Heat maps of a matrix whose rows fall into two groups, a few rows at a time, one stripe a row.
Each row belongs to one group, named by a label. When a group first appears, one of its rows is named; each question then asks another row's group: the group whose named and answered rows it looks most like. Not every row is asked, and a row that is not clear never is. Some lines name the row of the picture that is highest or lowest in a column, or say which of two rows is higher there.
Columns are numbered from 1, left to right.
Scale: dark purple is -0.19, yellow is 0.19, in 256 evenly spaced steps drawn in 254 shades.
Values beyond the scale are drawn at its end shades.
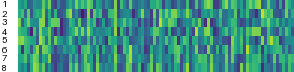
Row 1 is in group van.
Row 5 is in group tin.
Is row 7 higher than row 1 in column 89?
Yes
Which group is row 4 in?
van
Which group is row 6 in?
van
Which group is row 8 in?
van
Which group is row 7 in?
van
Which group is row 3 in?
tin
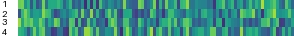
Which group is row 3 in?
tin
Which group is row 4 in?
van
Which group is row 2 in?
van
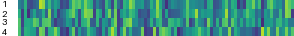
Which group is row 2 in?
van
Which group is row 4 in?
tin
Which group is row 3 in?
van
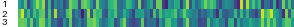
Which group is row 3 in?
tin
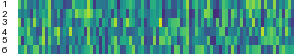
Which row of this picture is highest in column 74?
4
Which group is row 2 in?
van
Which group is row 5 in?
tin
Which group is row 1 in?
van
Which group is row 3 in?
van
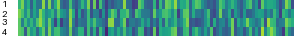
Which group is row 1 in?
tin
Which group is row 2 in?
tin
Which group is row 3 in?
tin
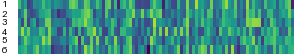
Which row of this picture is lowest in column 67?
4
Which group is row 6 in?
van
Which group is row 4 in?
tin
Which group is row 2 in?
van
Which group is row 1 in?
van
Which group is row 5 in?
van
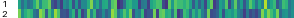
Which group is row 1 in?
van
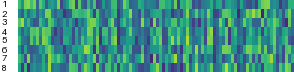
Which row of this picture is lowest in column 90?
3
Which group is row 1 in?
tin
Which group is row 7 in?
tin
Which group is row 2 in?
van
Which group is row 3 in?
tin
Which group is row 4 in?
van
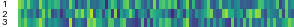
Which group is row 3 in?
tin
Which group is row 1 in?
tin
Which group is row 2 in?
van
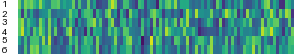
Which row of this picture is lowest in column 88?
1
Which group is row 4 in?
tin
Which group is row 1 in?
tin
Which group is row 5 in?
van
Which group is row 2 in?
van
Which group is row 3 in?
tin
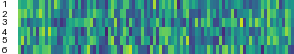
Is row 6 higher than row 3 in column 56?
Yes
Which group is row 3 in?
van
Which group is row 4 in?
tin
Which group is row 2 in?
tin
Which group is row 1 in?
tin
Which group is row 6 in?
van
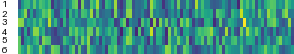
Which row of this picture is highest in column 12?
6
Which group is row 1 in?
van
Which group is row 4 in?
van
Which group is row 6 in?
tin
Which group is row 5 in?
van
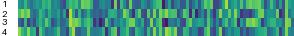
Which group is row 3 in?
van
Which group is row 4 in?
tin
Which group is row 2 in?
tin
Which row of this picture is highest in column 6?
4
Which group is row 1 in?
van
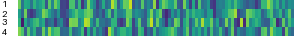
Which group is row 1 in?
tin
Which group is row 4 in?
tin
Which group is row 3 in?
van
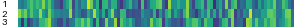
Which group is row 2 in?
tin
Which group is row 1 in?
van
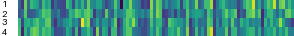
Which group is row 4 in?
van
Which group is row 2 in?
van
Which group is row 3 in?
van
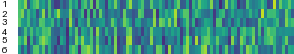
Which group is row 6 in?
van
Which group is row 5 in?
van
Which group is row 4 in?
van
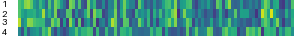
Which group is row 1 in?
tin
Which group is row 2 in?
tin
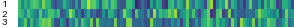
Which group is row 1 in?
van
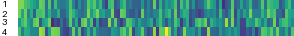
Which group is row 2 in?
tin
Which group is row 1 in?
tin
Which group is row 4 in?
tin
